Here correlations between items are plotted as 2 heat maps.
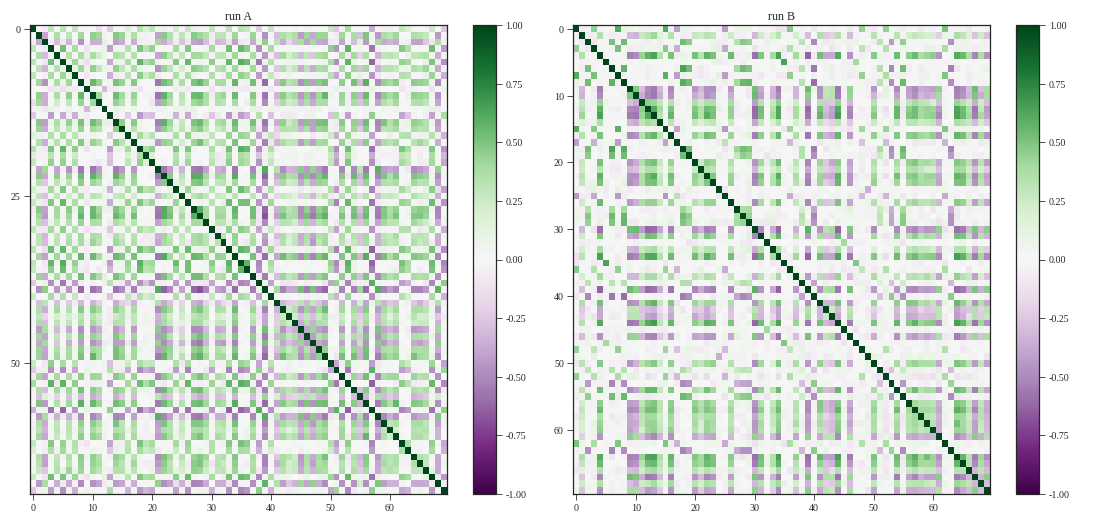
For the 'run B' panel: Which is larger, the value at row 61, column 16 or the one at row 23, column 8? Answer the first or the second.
the second
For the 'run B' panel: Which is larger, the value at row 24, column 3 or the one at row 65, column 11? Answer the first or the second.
the second
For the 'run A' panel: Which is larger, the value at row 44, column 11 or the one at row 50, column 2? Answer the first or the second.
the first
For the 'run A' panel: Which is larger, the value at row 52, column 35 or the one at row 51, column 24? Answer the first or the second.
the first
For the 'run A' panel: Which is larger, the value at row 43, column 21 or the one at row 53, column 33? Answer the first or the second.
the second
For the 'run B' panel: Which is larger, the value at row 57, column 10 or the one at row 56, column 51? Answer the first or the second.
the second
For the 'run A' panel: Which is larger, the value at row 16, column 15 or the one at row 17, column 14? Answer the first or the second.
the second
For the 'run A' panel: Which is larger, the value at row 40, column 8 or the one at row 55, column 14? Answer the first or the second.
the first
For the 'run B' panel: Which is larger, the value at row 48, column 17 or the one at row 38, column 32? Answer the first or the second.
the second
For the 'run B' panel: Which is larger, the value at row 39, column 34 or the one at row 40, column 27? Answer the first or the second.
the second
